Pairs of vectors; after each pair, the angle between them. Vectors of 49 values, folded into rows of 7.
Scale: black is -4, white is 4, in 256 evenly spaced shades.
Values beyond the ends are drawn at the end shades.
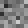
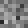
orthogonal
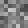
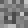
orthogonal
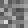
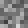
partly opposed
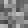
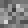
partly opposed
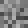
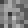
partly aligned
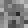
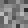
orthogonal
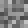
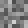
nearly parallel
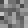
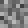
nearly parallel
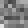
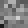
nearly opposite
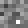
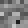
nearly opposite
